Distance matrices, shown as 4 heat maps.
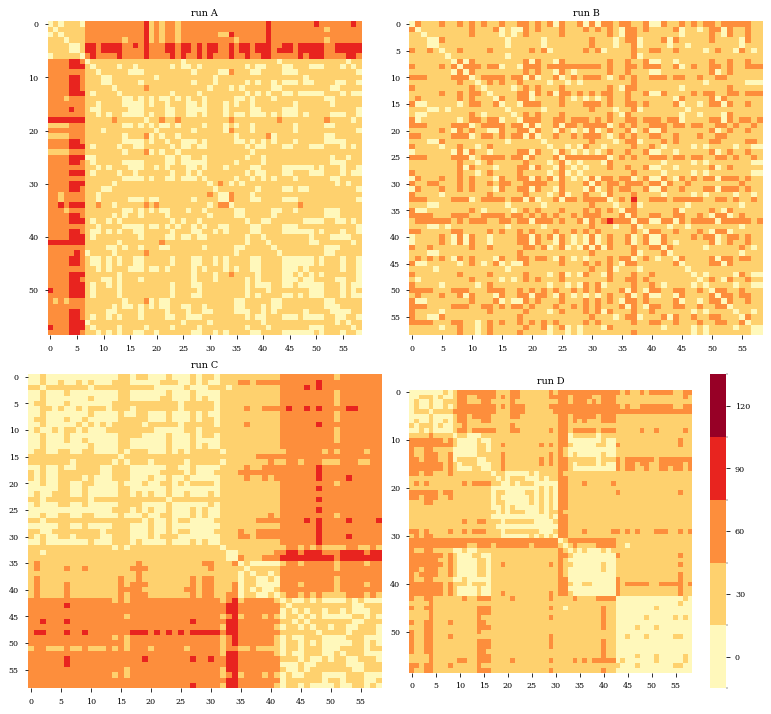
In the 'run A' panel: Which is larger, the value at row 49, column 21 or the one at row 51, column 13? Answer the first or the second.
the first
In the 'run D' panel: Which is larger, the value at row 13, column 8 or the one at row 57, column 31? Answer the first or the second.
the first
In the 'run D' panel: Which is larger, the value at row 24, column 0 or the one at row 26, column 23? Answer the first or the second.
the first
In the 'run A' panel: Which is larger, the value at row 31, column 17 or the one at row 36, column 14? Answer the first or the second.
the first
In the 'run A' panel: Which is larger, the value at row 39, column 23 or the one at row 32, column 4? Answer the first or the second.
the second
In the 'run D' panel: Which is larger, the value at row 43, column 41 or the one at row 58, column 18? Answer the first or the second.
the first
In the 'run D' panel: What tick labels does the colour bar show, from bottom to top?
0, 30, 60, 90, 120
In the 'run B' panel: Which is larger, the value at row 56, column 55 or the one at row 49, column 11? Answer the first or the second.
the first
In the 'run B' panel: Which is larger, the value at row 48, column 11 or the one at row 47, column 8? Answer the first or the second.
the second
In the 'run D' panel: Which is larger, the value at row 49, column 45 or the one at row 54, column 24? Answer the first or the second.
the second
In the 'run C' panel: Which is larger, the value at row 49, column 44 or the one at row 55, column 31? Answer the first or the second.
the second
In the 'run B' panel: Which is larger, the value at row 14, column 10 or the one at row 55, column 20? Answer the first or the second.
the first
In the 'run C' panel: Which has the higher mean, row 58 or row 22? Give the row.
58
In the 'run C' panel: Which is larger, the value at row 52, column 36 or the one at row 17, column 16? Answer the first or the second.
the first
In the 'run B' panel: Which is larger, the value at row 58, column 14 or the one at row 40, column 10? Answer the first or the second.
the second
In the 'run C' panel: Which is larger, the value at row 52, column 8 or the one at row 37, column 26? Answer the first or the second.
the first
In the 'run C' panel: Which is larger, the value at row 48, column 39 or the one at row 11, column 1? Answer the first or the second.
the first
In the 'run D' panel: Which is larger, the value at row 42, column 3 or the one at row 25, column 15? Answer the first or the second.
the first
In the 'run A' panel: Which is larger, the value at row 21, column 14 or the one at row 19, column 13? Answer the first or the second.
the second
